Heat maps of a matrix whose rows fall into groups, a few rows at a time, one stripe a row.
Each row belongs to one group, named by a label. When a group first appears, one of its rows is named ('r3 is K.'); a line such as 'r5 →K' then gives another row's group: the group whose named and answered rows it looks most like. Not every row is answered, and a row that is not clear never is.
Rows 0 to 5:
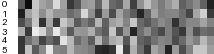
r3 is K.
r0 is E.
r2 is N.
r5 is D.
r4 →N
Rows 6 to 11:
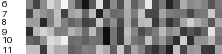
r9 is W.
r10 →D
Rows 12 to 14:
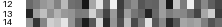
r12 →E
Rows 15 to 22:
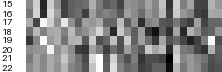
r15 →W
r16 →W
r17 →K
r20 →W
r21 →E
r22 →E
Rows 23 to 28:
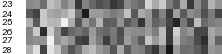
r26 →W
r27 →W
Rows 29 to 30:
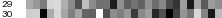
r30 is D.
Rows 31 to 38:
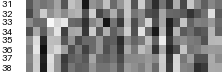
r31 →N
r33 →D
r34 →N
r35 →W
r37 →W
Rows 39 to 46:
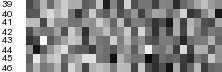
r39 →D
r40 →E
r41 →K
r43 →N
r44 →D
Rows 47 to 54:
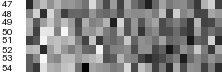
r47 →E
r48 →W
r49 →K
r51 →N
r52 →D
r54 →N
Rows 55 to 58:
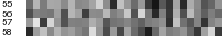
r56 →N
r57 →W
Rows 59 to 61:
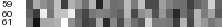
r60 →N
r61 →D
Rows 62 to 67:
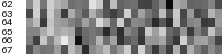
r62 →E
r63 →W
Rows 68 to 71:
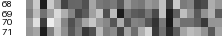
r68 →W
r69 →E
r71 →D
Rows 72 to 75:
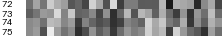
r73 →N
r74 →W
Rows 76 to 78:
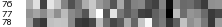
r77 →E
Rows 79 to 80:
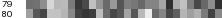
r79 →E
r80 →D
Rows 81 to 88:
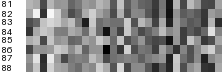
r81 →K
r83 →N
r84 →W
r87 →W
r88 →K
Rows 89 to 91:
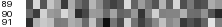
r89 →W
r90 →E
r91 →W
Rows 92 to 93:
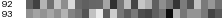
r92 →N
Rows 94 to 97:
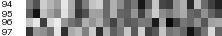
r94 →E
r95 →E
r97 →N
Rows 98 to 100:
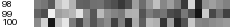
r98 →D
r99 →N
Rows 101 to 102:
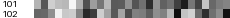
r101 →K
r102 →E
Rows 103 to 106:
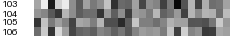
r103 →D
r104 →D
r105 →W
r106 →W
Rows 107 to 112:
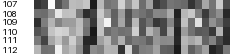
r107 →N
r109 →E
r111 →E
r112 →K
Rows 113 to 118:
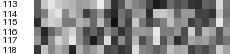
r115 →W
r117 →D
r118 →W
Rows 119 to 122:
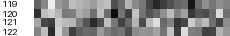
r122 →W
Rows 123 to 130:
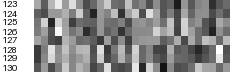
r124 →N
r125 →W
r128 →N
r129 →N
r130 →D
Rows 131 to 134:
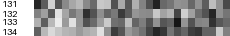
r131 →E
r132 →W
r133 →K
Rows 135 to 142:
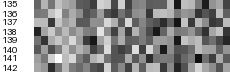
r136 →W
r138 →E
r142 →D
